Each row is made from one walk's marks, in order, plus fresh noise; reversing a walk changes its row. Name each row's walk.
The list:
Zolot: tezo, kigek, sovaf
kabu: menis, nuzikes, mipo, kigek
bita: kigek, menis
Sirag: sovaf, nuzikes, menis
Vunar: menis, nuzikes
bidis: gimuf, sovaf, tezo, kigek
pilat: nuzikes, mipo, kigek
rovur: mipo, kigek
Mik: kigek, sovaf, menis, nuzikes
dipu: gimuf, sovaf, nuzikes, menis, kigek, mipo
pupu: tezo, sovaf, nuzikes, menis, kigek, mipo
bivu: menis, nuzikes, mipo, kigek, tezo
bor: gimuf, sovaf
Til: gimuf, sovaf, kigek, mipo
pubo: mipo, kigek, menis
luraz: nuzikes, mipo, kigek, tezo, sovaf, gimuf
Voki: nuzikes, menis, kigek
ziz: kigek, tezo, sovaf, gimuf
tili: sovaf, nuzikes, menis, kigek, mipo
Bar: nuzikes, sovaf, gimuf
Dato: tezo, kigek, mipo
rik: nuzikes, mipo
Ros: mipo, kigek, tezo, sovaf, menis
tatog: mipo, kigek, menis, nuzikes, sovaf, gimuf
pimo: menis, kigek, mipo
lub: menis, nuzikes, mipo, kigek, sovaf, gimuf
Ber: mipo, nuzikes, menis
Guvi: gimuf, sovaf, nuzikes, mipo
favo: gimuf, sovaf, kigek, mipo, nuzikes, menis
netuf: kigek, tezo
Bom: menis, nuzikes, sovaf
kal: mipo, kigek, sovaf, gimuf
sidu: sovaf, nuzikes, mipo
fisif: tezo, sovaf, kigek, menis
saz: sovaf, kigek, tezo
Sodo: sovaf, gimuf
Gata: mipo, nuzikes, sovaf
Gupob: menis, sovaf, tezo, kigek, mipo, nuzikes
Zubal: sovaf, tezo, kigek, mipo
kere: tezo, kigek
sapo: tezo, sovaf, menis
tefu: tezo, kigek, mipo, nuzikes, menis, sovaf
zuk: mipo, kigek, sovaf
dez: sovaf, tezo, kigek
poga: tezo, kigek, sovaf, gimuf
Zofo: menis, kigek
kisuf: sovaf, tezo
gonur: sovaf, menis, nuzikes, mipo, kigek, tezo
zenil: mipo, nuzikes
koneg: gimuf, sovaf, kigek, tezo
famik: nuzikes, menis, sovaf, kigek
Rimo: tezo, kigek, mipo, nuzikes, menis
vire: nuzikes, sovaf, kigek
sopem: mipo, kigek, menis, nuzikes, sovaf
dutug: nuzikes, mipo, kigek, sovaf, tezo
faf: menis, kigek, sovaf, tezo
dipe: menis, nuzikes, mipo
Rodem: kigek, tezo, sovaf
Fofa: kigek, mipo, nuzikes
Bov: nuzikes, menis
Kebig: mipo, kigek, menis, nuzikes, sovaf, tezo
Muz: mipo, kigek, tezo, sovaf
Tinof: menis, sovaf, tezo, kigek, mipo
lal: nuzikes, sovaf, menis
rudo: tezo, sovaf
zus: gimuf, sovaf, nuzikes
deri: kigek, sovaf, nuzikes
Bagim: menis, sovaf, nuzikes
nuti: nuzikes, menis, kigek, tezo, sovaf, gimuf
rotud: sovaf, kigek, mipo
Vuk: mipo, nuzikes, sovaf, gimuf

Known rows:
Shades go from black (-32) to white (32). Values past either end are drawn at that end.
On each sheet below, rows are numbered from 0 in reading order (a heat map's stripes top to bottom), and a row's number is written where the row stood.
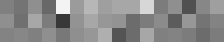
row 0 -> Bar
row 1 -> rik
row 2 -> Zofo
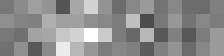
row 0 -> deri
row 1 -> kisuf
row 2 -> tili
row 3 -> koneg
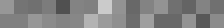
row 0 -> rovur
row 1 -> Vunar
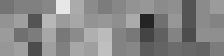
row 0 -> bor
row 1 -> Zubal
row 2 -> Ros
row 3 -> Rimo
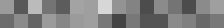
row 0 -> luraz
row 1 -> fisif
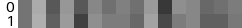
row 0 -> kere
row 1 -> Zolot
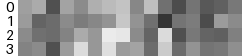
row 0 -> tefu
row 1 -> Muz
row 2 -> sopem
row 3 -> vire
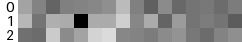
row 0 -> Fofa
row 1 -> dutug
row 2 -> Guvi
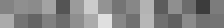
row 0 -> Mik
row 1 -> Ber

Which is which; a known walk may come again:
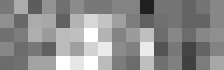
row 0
Dato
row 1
gonur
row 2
Sirag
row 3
tatog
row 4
dipu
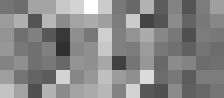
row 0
tili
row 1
Tinof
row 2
kal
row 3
zuk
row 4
bita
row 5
Vuk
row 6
Gupob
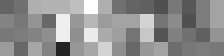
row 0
pupu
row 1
Bar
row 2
Bom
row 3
pilat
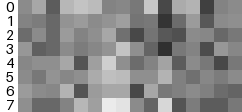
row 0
bidis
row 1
Rodem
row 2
fisif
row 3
Muz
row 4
Mik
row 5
Bov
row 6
faf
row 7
sopem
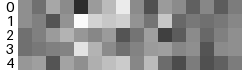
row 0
kabu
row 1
favo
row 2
sapo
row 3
bor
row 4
tefu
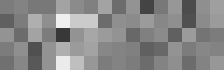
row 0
ziz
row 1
zus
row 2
rik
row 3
saz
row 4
koneg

